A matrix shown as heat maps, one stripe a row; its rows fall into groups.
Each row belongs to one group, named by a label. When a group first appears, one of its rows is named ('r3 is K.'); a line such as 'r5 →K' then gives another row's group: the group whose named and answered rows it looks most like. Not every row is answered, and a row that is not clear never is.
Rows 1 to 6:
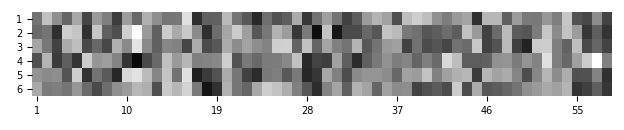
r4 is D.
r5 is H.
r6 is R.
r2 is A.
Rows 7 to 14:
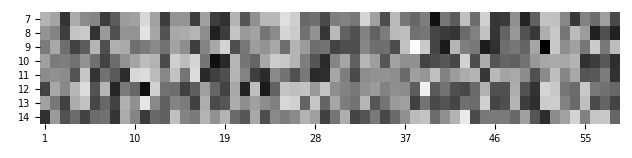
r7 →R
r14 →D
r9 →D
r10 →R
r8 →A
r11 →H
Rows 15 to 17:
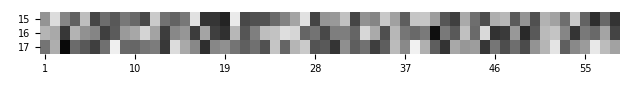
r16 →R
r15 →H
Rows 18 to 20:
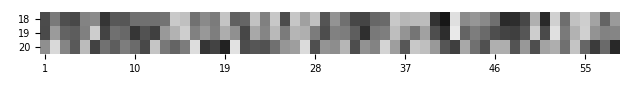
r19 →D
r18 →D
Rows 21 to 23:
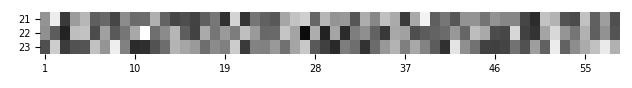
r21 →H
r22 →A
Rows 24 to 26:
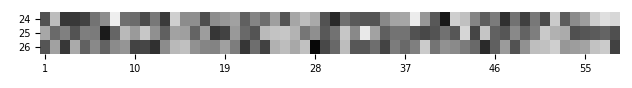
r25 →R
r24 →D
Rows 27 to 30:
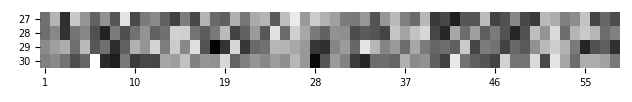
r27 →A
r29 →R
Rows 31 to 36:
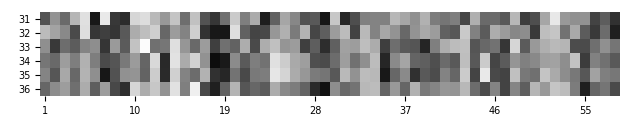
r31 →A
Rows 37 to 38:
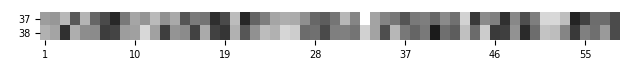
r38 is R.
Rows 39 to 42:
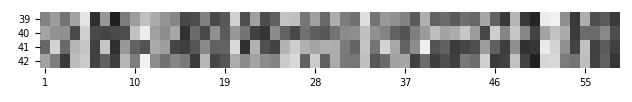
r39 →A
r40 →H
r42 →A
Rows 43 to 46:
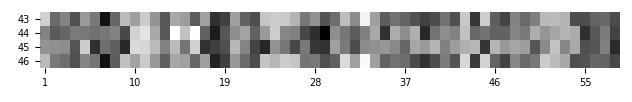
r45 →H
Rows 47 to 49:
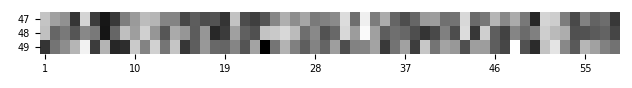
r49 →A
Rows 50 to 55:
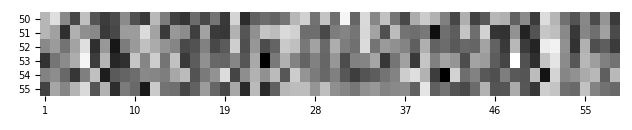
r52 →A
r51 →R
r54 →D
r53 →A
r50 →H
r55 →A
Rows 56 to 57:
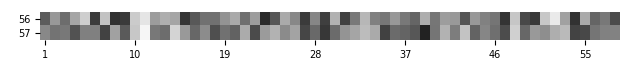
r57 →R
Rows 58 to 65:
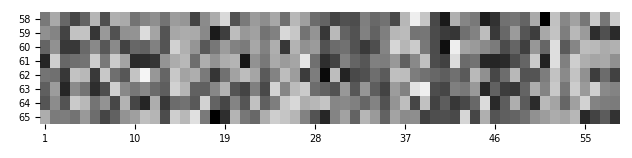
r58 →D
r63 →D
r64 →A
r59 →A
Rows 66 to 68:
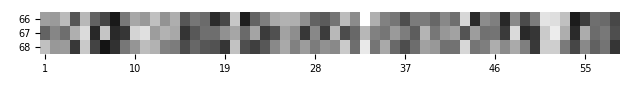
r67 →A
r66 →R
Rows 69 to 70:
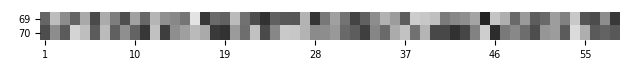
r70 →A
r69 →H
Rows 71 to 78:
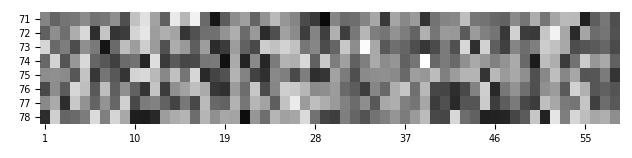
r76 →A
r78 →D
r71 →R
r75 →H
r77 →A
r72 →A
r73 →R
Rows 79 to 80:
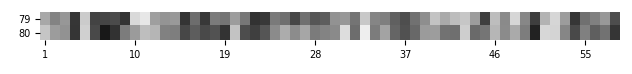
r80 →H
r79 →H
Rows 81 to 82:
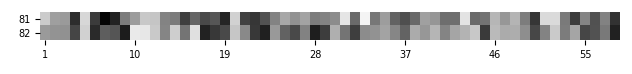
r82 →H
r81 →H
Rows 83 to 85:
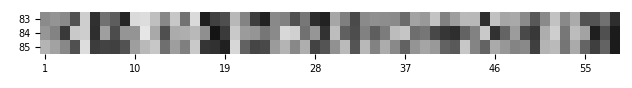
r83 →H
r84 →A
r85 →H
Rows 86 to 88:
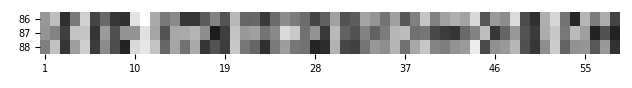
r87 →A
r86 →H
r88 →H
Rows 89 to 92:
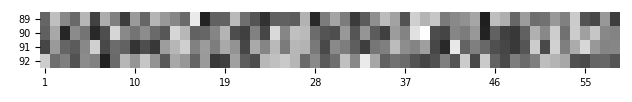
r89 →H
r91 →D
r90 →D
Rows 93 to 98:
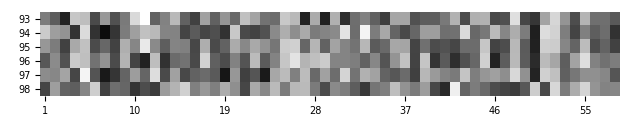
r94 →H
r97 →H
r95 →A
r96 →A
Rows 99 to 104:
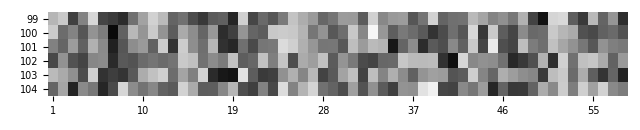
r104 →D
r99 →H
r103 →H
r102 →D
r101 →R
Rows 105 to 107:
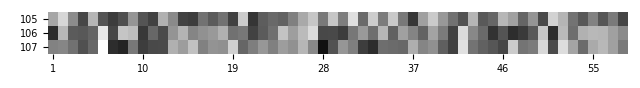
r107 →D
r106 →D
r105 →H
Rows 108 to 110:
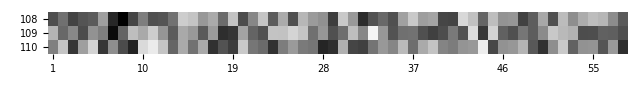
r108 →D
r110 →H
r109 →R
